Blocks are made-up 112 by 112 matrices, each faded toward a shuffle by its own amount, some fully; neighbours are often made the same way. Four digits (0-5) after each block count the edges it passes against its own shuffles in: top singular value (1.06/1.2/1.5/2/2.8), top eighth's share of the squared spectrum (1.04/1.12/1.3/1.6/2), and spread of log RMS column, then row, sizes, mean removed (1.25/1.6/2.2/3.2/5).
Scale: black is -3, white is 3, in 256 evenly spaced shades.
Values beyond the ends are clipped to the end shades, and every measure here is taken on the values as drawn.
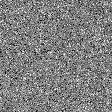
2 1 0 0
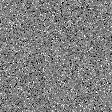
0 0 0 0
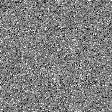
0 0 0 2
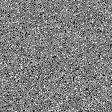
0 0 0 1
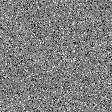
0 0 0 0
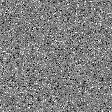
0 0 0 1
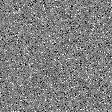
0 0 0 0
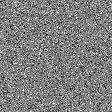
0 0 0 0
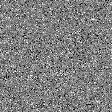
0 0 0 1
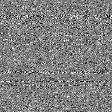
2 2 0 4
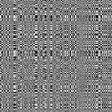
5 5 5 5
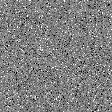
3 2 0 0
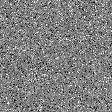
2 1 0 0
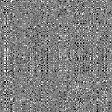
5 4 3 3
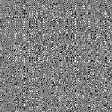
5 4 3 2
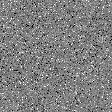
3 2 0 0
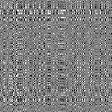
5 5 4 4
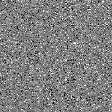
4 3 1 2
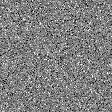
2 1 0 0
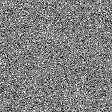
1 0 0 0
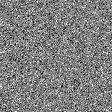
2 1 0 0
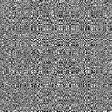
5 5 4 4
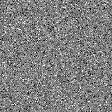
3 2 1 1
